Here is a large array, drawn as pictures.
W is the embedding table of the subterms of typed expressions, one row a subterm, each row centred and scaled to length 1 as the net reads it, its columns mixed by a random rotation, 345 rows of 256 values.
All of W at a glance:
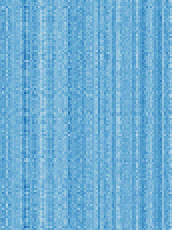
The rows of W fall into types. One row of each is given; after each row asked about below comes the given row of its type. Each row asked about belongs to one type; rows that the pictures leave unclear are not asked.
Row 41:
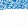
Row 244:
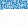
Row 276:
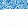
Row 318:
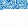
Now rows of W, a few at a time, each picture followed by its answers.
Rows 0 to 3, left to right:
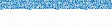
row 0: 244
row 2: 244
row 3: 276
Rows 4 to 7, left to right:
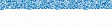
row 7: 276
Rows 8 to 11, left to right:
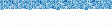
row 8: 244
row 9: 244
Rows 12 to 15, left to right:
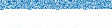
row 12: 41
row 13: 276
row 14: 41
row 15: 244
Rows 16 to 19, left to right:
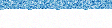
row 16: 41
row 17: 318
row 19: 41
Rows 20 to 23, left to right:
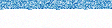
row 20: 244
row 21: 276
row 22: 318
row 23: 244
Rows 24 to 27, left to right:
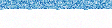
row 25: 318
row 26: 276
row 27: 318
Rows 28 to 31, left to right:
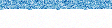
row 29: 318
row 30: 276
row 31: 318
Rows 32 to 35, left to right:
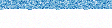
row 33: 41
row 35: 41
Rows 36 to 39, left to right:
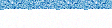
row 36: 41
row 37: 318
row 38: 41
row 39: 41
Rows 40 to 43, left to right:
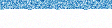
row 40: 244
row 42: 244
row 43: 41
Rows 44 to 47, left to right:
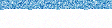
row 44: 276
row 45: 276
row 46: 244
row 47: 41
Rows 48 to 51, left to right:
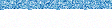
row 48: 318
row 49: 276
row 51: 318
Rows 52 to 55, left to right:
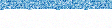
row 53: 244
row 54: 318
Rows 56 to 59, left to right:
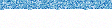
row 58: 244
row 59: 276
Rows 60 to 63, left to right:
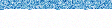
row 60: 41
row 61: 41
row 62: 318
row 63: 276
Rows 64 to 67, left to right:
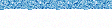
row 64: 41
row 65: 41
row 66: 276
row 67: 41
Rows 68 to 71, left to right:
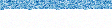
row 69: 41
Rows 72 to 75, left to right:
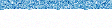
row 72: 41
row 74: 244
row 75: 276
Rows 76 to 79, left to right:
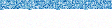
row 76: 318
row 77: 276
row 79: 244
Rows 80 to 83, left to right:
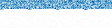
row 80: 244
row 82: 41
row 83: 41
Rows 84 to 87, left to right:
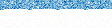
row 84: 318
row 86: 41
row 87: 318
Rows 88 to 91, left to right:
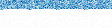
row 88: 41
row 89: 276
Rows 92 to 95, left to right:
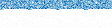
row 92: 244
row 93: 318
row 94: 276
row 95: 41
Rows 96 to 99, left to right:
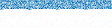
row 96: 244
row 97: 276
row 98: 318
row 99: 244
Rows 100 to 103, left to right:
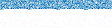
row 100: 244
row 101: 244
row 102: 276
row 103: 41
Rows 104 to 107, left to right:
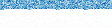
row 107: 276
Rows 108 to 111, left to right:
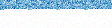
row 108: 318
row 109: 41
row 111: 276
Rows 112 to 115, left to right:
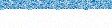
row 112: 41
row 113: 41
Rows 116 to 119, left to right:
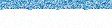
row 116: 244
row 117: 276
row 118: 41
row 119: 276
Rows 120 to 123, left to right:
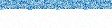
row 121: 318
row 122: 318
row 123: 318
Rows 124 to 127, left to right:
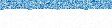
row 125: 276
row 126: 244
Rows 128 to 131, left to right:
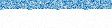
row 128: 318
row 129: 276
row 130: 276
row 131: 318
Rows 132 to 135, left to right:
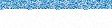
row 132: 244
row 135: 41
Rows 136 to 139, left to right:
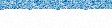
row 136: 318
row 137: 276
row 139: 41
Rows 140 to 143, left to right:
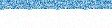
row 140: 276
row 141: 318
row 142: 244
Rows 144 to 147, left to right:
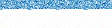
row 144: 318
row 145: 276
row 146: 41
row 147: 276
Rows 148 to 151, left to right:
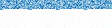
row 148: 318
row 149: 276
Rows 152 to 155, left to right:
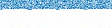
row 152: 244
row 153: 41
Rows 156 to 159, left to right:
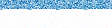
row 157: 276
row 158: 276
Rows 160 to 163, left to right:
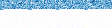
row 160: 276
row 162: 276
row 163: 276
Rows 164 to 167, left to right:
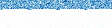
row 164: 244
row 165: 276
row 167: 276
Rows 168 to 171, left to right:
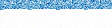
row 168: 318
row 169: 276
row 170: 318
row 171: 318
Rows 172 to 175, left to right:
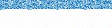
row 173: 41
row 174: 244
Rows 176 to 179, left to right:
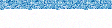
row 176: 276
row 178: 276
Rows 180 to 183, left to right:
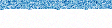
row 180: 41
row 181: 244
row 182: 276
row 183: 244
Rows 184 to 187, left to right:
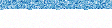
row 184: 41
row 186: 41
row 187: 318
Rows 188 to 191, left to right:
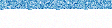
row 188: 276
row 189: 276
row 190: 41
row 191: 244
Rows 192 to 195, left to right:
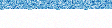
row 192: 276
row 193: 41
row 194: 318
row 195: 41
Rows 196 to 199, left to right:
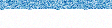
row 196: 276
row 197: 244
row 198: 41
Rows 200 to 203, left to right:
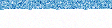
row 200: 276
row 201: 244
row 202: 318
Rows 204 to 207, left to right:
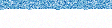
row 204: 41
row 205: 244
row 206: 41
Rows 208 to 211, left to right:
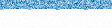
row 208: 318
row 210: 276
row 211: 318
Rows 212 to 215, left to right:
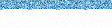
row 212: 318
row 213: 244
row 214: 41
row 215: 276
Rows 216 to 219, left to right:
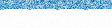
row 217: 41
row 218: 276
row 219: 318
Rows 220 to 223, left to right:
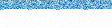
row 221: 41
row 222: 41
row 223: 318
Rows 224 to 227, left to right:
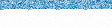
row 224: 276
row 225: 318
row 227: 41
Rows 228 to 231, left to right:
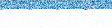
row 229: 244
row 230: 244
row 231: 41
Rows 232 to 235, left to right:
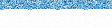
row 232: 276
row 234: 41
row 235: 41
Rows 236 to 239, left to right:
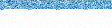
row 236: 276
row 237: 41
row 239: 244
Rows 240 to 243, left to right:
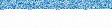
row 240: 276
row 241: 318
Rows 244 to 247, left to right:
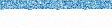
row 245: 41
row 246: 276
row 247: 318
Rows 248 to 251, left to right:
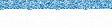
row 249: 276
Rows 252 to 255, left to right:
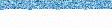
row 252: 41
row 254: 318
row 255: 244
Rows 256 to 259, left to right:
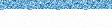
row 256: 41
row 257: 276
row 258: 276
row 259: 41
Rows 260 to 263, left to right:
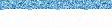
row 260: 276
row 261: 41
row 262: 244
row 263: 276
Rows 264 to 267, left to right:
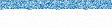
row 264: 244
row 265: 276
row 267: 276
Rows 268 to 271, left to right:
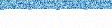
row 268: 276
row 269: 318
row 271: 318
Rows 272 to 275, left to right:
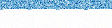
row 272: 244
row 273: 318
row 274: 41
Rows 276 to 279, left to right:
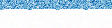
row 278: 41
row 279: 276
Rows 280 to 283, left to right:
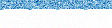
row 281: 276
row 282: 244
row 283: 41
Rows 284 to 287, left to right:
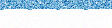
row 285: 41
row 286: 276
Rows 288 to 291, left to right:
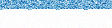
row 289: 41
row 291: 41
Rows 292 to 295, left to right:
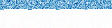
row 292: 318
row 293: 41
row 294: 276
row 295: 244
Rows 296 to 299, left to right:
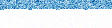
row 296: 318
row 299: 276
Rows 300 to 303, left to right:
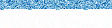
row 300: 276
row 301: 318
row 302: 41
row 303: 276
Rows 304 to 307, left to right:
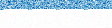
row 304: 41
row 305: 318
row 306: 41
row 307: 41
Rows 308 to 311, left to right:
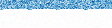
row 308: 41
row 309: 276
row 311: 41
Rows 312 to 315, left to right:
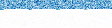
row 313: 276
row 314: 318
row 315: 244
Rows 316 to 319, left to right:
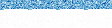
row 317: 41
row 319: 276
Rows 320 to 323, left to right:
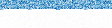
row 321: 244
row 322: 318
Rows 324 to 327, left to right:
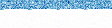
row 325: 318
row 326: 244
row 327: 244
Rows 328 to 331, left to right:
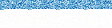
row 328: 276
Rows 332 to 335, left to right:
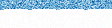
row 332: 276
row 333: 41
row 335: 41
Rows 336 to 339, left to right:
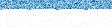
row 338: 276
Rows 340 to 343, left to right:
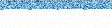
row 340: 41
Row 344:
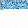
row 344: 318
